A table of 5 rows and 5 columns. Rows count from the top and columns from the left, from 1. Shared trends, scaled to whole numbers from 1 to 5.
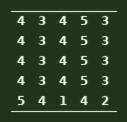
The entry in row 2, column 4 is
5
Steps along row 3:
down up up down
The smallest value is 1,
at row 5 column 3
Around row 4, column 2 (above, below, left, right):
3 4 4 4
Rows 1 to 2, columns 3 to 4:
4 5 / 4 5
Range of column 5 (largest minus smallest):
1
